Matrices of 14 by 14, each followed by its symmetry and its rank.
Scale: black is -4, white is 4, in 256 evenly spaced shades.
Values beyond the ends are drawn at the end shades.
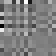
antisymmetric, rank two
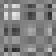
symmetric, rank one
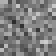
neither, full rank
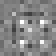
symmetric, rank two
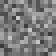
neither, full rank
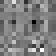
neither, rank three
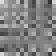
symmetric, rank two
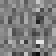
neither, rank three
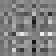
antisymmetric, rank two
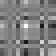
symmetric, rank one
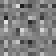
antisymmetric, rank two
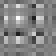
symmetric, rank one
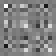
symmetric, rank two
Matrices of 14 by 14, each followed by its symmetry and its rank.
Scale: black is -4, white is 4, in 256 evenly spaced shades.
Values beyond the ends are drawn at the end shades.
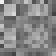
symmetric, rank two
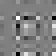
symmetric, rank one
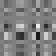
neither, rank one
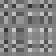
symmetric, rank one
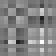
symmetric, rank one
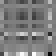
neither, rank one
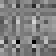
neither, rank two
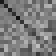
symmetric, full rank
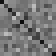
symmetric, full rank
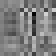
neither, rank two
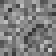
symmetric, full rank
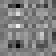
neither, rank two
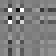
symmetric, rank one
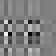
neither, rank one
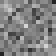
symmetric, full rank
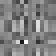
neither, rank two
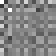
symmetric, rank two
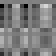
neither, rank one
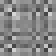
symmetric, rank two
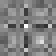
symmetric, rank two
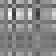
neither, rank one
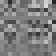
neither, rank two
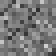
symmetric, full rank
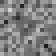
symmetric, full rank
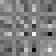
symmetric, rank two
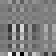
neither, rank one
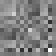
symmetric, rank two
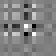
symmetric, rank one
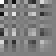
symmetric, rank one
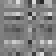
neither, rank two
